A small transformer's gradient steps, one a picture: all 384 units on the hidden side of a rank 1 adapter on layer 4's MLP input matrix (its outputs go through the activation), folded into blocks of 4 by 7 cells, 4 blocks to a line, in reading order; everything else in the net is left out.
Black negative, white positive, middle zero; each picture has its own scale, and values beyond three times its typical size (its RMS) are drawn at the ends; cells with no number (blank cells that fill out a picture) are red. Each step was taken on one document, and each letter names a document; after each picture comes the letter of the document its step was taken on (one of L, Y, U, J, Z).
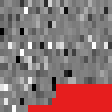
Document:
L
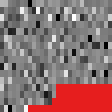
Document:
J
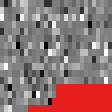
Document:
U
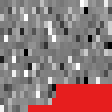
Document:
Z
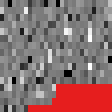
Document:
L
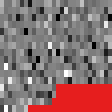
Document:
J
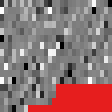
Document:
L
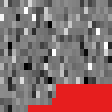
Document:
U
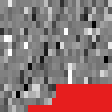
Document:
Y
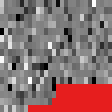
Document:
L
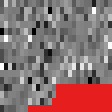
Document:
J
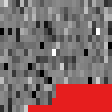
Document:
Z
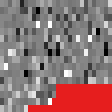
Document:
Z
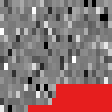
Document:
Z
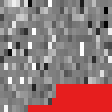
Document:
U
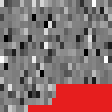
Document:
Y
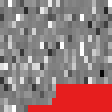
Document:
U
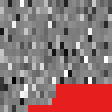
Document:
L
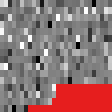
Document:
Y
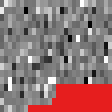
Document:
J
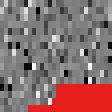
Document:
U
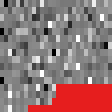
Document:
Z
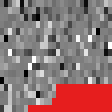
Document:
Z
